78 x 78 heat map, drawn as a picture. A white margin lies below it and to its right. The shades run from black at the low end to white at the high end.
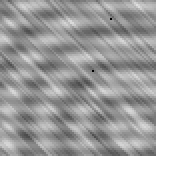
Slope: none. Seam: none. Odd rows or columns: none. Stripes: horizontal, repeating 9 times. Rings: centred on the bottom right. Histogram: bell-shaped. Lone odd cells: 2, each lower than its neighbours.
